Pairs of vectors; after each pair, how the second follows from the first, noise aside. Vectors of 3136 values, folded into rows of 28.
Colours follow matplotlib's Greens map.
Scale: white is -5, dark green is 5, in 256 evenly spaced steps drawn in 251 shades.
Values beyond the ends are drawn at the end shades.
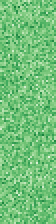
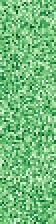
scaled up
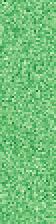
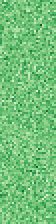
negated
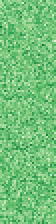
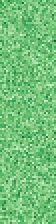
negated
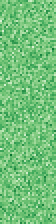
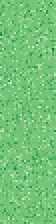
partly zeroed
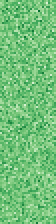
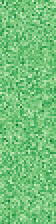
shuffled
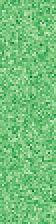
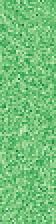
shuffled
